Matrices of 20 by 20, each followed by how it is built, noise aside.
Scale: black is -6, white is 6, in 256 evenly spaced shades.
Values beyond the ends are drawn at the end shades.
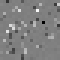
sparse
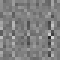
low rank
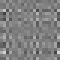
low rank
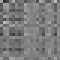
low rank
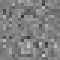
low rank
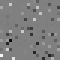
sparse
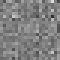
low rank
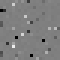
sparse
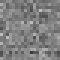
low rank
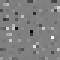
sparse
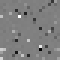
sparse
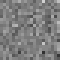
low rank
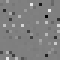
sparse
